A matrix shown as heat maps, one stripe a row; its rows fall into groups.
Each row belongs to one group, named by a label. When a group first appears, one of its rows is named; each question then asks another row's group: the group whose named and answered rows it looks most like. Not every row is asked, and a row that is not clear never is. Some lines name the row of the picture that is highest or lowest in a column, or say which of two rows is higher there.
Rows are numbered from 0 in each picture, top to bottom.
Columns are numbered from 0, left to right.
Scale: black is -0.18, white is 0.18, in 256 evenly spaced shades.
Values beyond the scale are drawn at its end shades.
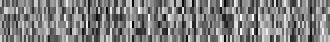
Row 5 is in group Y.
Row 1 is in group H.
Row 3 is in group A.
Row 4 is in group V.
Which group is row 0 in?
A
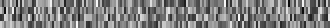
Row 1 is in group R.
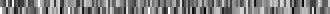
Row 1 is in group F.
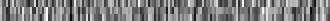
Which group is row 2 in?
A
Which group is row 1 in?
V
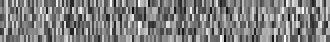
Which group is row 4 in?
H
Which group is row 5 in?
A
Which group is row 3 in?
R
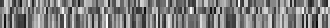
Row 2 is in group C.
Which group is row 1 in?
Y
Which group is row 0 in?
H
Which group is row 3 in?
C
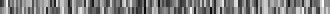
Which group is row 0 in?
V
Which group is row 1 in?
Y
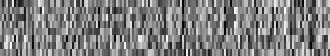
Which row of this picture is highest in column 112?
7
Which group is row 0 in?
H
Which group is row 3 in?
A
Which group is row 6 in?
H
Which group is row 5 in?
R
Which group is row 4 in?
Y
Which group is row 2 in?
C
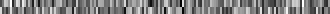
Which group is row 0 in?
R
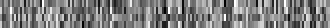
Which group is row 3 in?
F
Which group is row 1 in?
F
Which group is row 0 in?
A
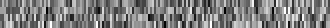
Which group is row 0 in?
V
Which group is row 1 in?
A
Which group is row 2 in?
R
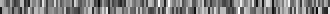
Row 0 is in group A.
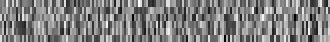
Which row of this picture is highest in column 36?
3
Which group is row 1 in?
V
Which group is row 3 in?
C
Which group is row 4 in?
C
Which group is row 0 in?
R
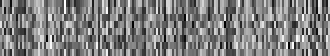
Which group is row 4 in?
C
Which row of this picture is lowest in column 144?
6
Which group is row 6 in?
F
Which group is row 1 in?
C
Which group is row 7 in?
C
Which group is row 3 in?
F
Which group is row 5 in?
Y
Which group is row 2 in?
V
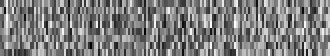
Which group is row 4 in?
Y
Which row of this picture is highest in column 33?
6
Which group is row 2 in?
Y
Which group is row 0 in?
V
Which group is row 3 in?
F
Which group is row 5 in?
V
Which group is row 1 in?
R
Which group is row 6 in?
F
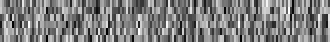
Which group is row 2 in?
H
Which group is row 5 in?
F
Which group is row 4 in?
H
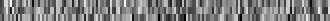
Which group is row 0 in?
H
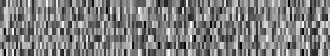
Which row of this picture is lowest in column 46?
0
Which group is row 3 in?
Y
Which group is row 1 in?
H
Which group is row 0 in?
V
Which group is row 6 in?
V
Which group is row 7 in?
R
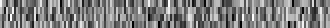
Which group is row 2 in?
R
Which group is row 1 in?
R
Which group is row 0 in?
F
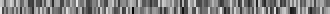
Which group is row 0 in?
R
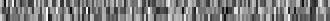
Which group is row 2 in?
A
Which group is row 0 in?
R
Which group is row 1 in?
A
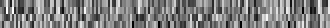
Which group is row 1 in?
H
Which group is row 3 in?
Y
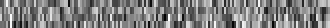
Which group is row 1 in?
F
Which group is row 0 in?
Y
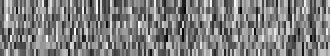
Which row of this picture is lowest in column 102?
4
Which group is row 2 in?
Y
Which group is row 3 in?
H
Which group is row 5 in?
V
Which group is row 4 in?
H
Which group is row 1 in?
V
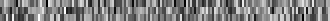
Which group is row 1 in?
C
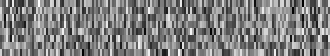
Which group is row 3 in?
C
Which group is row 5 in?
H
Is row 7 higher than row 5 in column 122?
No
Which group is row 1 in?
V
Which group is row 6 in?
R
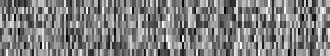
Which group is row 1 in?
A
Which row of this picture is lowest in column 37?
5
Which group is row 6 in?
A
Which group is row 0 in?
C
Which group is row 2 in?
R
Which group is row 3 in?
R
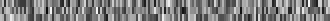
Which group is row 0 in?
C
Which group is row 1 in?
Y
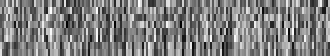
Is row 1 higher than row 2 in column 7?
No
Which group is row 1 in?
F
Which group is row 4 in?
F
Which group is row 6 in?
A
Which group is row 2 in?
V
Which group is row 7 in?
A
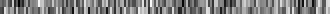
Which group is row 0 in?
C
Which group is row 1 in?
H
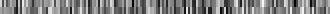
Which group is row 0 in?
F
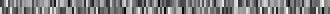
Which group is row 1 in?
A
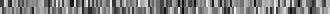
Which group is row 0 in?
H
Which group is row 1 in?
Y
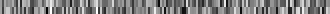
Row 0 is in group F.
